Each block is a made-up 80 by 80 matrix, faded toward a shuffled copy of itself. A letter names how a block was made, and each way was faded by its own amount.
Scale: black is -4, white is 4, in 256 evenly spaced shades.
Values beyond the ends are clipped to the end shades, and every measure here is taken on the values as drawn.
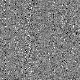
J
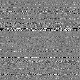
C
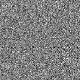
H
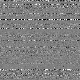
C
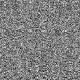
H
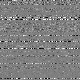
C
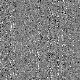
J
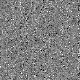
J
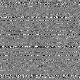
C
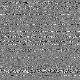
C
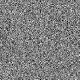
H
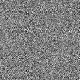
H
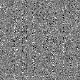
J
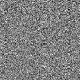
H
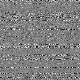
C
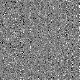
J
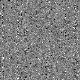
J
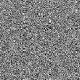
H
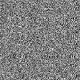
H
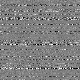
C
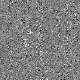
J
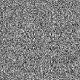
H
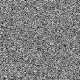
H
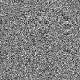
H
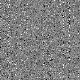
J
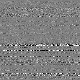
C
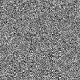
H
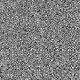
H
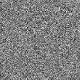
H
